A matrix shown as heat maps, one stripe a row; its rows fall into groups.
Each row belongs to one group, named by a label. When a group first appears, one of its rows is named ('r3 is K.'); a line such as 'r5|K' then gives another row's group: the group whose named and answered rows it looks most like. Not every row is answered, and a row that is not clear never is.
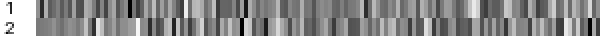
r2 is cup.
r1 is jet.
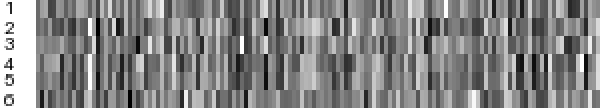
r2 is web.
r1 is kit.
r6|jet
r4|web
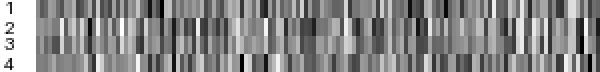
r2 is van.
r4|cup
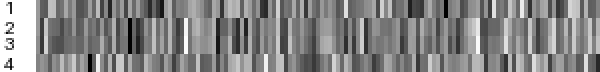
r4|van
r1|cup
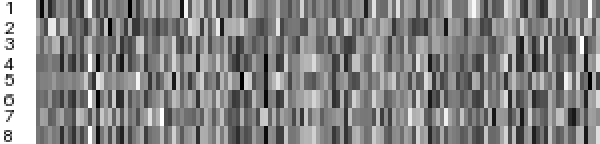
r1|jet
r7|kit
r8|web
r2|cup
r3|web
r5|cup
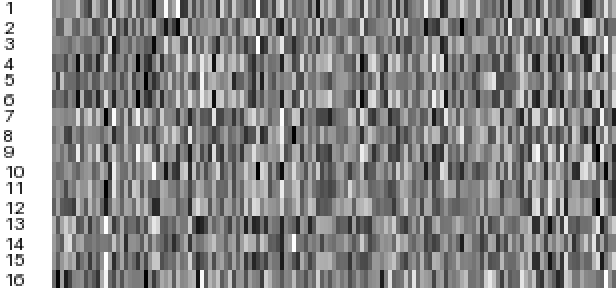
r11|van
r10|cup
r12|van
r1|kit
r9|van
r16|jet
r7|van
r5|jet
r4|web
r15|web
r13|web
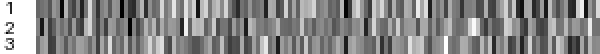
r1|web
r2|jet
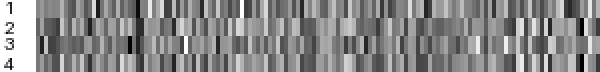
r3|jet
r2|van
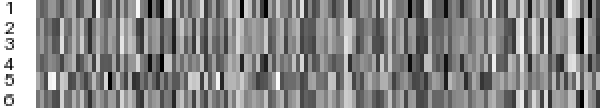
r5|cup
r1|cup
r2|van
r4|cup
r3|van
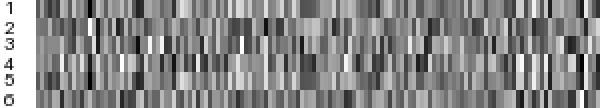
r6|web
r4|van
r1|van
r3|kit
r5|van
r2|web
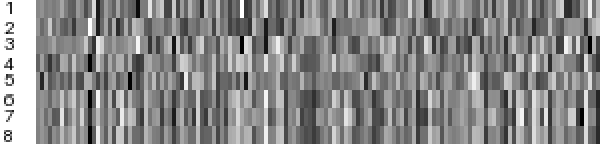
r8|van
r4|van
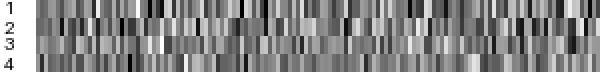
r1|cup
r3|kit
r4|jet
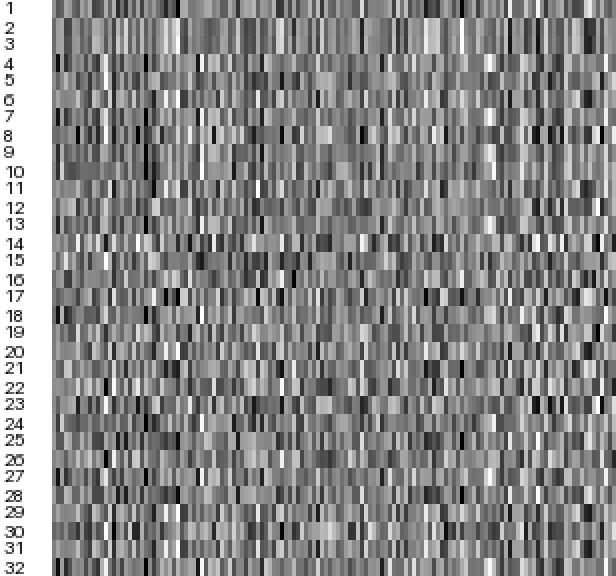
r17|cup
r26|van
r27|jet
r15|web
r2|kit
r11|kit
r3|kit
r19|van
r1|cup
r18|jet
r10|jet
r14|van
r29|kit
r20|kit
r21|cup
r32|jet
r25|cup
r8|web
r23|web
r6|kit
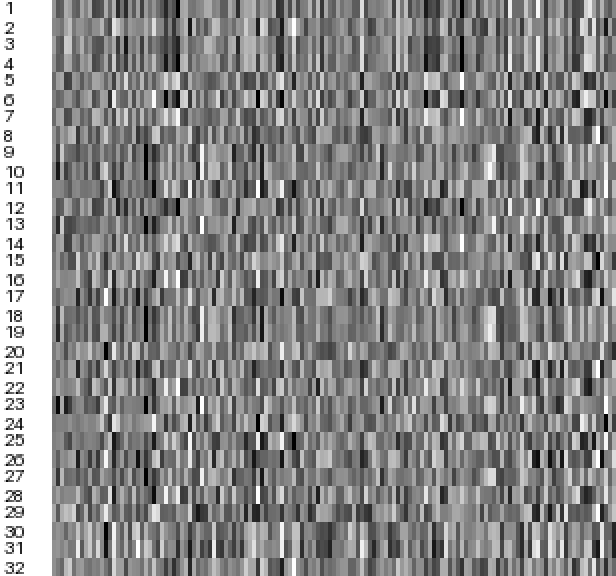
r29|web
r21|web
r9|jet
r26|web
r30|van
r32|cup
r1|cup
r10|jet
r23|jet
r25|kit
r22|kit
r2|cup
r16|kit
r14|kit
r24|cup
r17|web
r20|van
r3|cup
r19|jet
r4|cup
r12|cup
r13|jet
